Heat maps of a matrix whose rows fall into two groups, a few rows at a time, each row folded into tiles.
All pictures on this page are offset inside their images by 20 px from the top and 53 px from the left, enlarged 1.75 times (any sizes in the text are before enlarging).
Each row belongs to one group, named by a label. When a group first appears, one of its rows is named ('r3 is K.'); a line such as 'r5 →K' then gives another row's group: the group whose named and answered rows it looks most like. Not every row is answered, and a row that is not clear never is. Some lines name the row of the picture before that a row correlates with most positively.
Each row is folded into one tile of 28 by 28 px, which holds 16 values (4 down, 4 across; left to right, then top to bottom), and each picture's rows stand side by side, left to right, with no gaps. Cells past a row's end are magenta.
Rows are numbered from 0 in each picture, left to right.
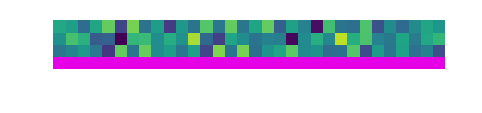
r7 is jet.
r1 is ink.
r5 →jet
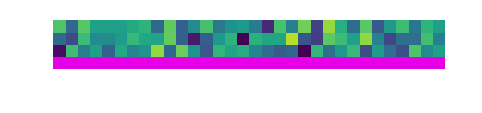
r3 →ink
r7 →ink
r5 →ink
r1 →ink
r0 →ink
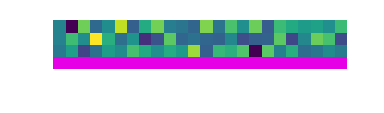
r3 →ink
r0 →jet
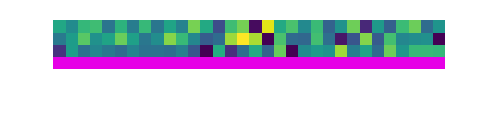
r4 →jet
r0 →ink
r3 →ink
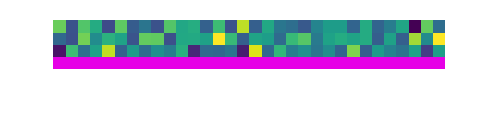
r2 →jet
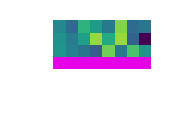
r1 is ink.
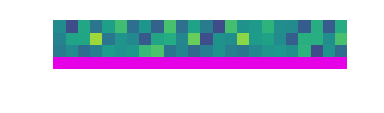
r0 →jet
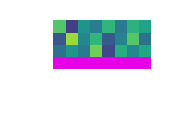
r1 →ink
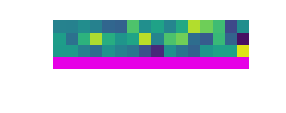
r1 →jet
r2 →ink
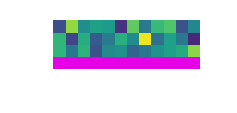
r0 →jet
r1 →jet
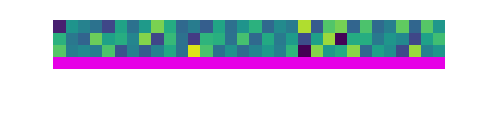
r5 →ink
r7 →ink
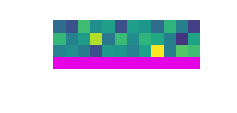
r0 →jet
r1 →jet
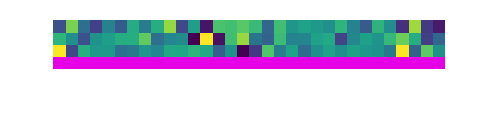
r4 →ink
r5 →ink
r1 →jet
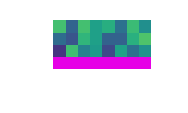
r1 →ink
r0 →ink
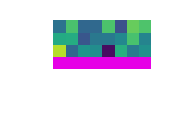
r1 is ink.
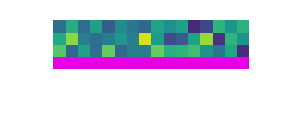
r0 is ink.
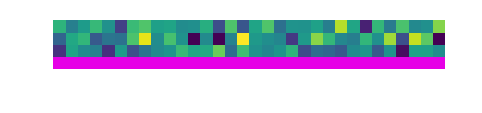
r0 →ink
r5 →ink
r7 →ink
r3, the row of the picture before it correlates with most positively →2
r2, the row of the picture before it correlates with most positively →0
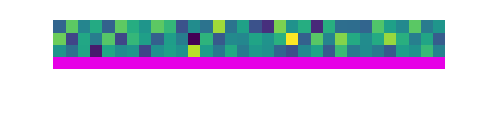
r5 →jet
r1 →jet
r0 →jet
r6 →jet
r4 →jet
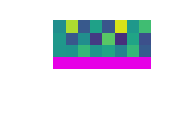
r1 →jet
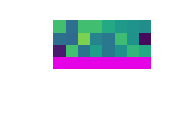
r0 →ink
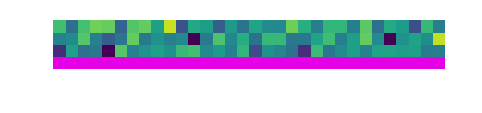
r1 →ink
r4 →ink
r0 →ink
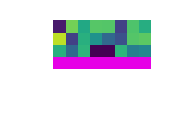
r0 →jet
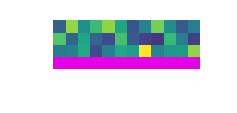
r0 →jet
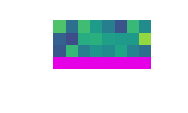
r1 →jet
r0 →ink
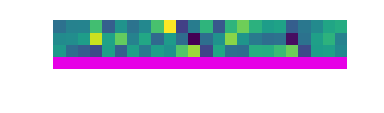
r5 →ink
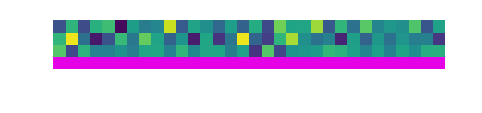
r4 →ink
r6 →jet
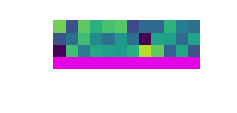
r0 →ink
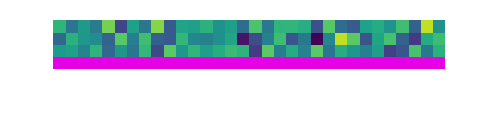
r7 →ink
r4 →ink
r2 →ink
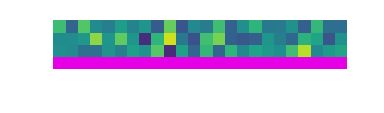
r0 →jet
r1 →ink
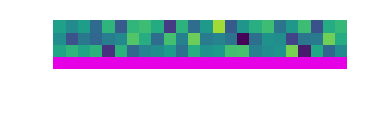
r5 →ink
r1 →ink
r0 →ink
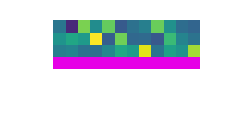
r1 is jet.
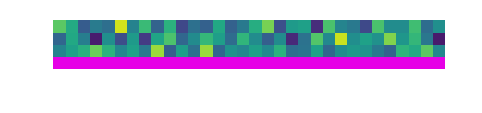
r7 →ink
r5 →jet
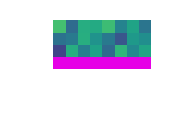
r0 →ink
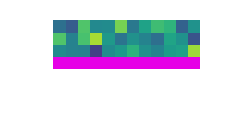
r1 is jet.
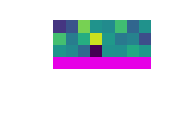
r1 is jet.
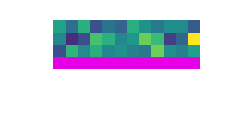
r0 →ink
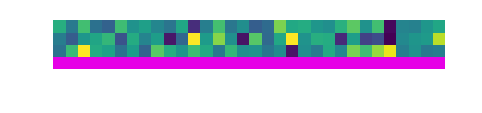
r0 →ink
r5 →ink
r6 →ink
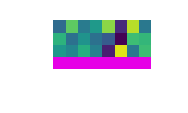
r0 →jet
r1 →ink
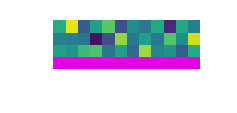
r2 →jet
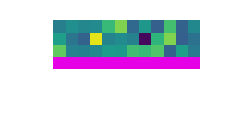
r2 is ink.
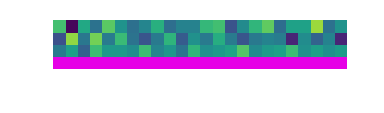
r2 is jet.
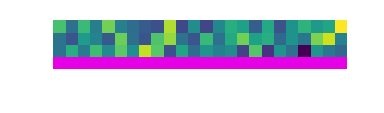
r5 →ink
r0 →ink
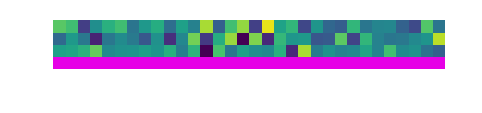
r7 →jet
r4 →jet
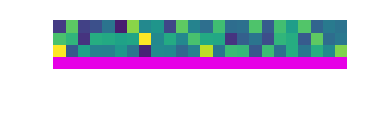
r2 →jet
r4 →ink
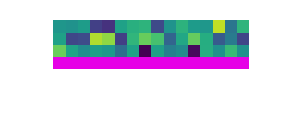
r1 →jet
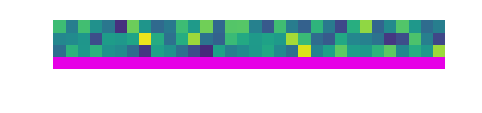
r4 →jet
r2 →jet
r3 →ink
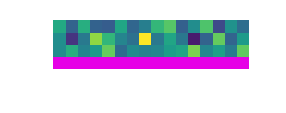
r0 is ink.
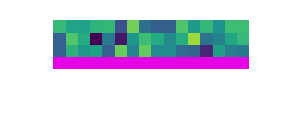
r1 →ink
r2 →jet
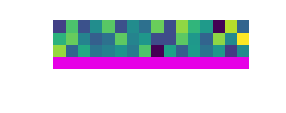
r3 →jet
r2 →ink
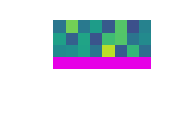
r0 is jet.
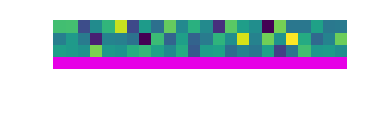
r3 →jet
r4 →jet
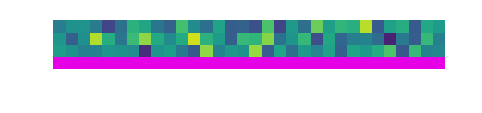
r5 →jet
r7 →ink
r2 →jet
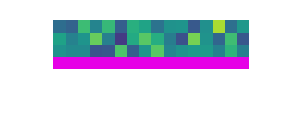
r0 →jet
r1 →ink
